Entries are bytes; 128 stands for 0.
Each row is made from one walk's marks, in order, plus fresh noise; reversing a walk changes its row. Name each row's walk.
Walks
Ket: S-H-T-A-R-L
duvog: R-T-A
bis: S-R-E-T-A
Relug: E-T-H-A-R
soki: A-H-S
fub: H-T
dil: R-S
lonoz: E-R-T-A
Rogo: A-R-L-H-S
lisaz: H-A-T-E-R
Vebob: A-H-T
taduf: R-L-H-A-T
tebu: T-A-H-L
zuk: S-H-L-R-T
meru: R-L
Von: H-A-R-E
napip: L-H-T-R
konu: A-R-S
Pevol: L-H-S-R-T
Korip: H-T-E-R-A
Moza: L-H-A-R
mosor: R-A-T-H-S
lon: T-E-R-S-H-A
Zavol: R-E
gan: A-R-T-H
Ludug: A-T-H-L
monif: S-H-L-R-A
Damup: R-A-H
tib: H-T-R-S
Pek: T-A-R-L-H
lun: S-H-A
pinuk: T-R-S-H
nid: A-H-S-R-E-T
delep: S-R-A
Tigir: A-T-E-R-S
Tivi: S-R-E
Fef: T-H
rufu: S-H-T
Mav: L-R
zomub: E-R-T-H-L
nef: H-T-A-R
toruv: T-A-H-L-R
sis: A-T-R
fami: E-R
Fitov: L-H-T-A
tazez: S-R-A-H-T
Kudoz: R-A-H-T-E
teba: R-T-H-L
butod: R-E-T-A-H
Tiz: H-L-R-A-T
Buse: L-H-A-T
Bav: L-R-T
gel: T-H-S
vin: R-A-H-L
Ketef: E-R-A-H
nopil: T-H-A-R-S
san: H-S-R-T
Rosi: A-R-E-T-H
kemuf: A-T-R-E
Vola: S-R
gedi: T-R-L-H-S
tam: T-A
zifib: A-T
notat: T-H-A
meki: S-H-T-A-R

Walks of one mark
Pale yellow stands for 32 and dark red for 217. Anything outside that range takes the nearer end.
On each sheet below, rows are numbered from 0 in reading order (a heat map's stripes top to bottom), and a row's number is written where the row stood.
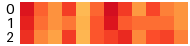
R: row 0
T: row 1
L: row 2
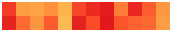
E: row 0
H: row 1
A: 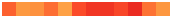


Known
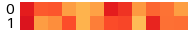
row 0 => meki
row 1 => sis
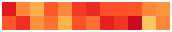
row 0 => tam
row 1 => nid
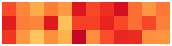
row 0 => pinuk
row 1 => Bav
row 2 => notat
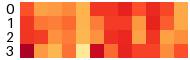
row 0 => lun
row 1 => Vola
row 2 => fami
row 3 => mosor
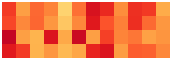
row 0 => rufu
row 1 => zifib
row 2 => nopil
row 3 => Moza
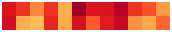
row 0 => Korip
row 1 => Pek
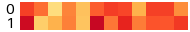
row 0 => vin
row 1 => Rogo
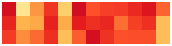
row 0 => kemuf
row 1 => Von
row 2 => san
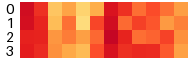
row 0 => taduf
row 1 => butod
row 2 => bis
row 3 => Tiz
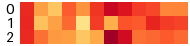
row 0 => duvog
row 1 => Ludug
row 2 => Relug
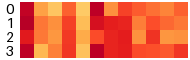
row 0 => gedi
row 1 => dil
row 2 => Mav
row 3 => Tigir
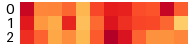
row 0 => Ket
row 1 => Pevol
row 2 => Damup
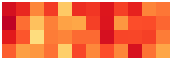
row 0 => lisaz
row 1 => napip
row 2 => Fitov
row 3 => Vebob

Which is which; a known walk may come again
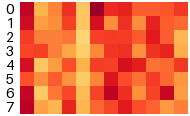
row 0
Tigir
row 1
konu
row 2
fub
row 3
tazez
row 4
gan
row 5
zifib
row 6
Tivi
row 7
toruv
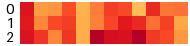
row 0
sis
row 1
zuk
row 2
Korip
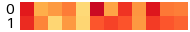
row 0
soki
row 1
teba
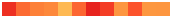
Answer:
nef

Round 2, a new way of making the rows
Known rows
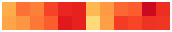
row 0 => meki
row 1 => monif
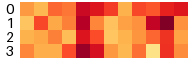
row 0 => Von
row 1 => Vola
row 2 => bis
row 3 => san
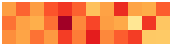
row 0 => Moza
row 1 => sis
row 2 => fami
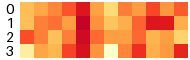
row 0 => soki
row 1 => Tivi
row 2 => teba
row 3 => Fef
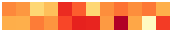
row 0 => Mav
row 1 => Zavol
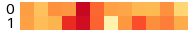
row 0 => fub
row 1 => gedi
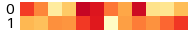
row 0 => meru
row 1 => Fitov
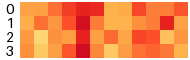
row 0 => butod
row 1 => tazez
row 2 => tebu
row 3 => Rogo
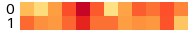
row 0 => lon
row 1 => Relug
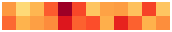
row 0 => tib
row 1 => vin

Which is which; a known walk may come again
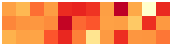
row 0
Zavol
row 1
kemuf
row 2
nopil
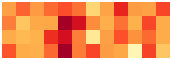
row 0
Moza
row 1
Tiz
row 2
gedi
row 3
sis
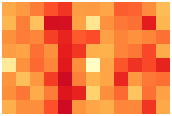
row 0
Ketef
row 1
pinuk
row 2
nid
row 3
Korip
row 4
lun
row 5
Pek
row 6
Bav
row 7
tazez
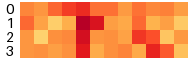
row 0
zomub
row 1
taduf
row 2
tebu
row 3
konu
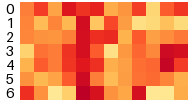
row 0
napip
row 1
zifib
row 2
Kudoz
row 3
rufu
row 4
meki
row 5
Rogo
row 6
meru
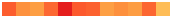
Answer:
Relug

